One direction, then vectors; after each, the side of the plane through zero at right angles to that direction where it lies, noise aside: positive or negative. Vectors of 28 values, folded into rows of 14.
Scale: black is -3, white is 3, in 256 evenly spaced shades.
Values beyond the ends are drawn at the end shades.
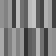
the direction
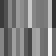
positive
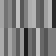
positive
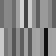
positive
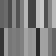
negative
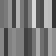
positive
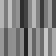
positive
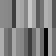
positive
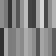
negative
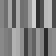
positive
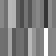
negative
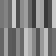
negative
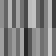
positive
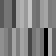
positive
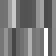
negative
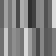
negative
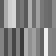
negative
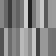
negative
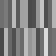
negative
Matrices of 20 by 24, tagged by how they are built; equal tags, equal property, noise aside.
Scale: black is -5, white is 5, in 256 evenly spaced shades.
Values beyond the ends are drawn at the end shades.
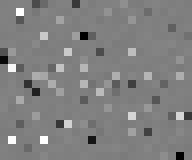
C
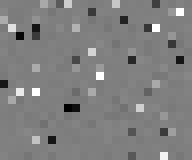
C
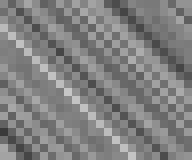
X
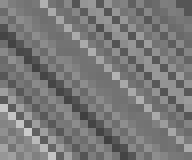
X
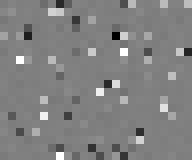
C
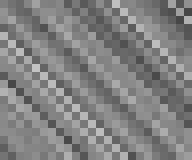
X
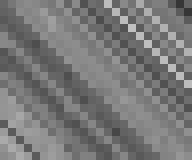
X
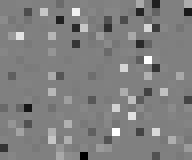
C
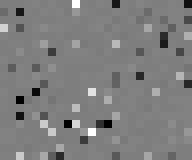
C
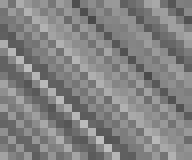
X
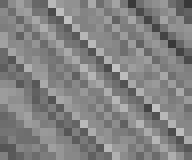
X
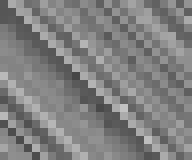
X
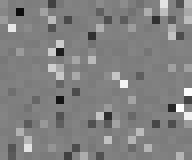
C
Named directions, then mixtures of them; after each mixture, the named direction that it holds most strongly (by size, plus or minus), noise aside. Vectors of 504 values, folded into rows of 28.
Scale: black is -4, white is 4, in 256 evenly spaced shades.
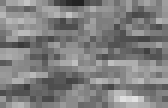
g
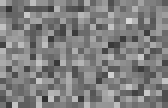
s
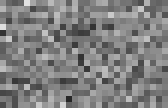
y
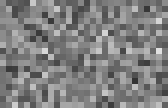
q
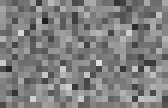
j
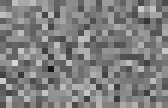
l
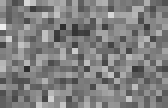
y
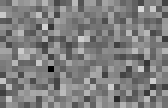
l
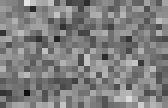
y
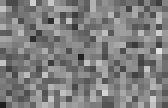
q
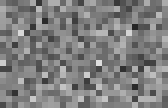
j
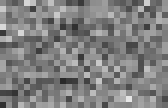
y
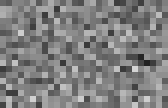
j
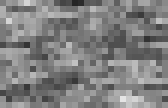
g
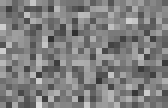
s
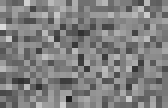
y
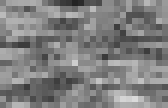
g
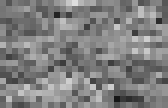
g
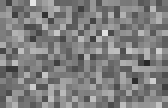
q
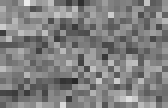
y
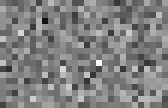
j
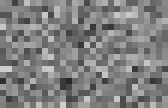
y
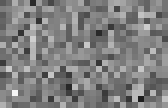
j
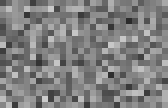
s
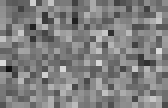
j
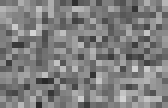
j
